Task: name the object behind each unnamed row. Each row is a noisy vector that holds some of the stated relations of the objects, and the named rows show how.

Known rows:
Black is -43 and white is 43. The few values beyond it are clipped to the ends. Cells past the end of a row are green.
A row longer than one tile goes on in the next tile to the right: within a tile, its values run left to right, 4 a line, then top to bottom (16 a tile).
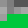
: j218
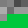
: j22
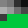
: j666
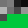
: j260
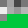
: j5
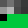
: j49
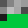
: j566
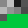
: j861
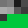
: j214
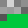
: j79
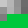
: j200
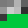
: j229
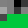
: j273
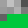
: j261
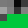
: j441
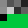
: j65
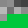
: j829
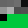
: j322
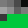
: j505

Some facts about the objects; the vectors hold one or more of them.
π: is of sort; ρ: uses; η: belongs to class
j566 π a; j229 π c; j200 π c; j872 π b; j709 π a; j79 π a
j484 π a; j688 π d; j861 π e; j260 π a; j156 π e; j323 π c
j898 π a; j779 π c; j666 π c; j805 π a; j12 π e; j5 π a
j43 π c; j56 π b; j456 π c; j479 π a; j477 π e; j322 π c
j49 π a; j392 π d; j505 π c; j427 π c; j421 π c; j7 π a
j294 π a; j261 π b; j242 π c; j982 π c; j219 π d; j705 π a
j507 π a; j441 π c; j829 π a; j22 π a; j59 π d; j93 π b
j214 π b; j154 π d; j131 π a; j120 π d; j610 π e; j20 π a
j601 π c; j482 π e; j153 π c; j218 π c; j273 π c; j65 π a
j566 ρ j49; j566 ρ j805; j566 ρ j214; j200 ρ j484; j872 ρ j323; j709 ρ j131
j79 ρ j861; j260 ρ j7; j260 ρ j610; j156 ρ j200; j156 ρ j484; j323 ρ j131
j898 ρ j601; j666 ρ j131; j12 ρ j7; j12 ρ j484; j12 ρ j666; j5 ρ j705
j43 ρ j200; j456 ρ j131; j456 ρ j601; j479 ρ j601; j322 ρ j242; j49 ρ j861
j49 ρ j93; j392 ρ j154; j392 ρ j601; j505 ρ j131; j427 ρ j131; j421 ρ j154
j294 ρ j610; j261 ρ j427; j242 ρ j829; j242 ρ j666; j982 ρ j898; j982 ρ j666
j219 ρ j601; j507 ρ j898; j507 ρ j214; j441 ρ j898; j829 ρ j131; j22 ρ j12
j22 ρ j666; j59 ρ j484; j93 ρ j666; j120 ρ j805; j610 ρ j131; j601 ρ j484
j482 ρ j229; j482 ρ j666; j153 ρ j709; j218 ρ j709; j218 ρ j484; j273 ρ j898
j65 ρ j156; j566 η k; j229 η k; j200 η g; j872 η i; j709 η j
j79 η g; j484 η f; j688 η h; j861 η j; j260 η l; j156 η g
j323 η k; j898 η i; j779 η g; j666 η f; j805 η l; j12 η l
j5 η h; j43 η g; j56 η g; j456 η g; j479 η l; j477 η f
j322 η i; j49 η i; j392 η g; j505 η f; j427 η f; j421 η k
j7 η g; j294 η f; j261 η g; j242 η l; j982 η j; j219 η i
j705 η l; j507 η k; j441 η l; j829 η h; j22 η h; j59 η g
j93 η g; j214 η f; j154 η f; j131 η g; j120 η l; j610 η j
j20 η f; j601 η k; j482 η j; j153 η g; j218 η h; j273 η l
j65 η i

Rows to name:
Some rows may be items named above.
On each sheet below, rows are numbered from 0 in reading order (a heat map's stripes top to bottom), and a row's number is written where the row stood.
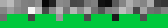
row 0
j392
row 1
j705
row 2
j829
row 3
j242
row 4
j566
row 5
j482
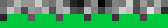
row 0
j507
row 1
j93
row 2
j484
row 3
j120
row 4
j323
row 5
j601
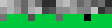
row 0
j200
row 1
j154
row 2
j456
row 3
j219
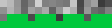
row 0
j200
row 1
j79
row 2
j323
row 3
j982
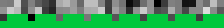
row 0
j323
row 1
j898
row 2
j456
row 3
j131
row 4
j479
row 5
j805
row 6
j12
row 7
j421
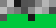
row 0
j861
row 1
j566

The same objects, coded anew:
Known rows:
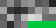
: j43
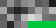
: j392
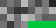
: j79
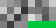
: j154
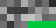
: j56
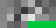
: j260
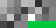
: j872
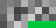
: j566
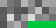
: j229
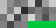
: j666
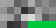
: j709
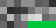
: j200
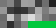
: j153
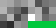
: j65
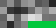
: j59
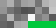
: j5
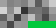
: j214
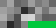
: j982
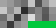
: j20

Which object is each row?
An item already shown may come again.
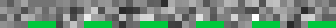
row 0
j805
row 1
j421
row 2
j200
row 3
j898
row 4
j829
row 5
j982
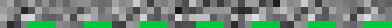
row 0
j482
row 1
j705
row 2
j49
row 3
j131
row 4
j456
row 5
j49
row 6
j12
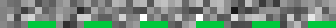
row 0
j242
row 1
j482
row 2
j829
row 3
j22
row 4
j131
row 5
j601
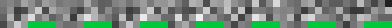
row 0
j507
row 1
j479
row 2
j421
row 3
j323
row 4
j484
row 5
j242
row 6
j79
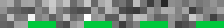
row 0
j688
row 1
j218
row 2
j93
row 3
j861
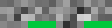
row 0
j120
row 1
j982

